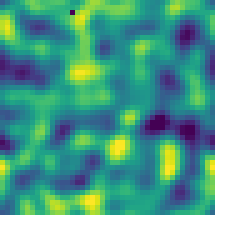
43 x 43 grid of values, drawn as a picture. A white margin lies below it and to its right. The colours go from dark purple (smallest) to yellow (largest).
No single row or column stands out from its neighbours. The texture is blotchy. The ninth with the lowest average is the middle right. One lone cell stands out, far lower than its neighbours.
